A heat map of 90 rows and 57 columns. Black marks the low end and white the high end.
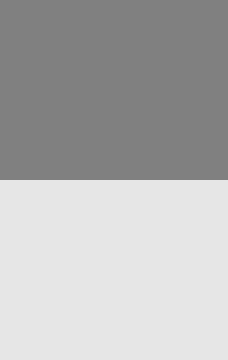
It is made of 2 by 1 panels. Panel 1,1: middling, flat. Panel 2,1: very high, flat.
